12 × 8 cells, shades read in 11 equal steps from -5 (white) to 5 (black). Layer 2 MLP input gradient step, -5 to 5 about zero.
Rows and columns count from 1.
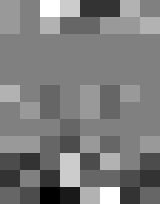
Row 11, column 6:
1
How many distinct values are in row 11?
5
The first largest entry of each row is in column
5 4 1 1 1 3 3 4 4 2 1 3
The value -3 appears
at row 1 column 4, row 10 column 4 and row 11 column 4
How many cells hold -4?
0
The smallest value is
-5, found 2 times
